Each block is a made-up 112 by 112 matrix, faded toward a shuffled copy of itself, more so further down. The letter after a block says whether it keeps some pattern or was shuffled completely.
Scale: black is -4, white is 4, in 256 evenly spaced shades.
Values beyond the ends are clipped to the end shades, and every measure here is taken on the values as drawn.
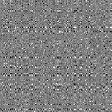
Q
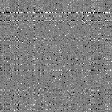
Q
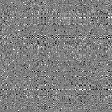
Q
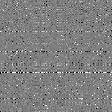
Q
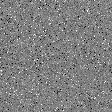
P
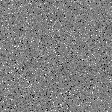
P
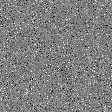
P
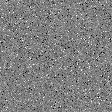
P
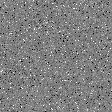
P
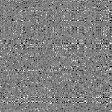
Q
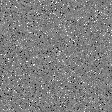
P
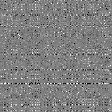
Q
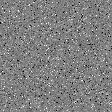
P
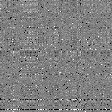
Q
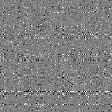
Q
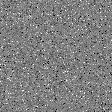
P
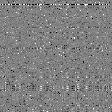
Q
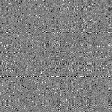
Q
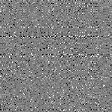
Q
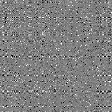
Q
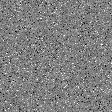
P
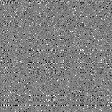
Q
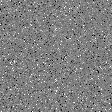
P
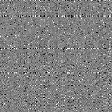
Q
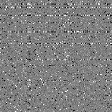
Q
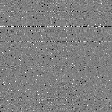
Q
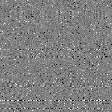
Q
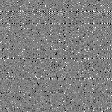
Q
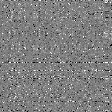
Q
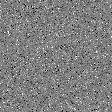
P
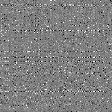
Q
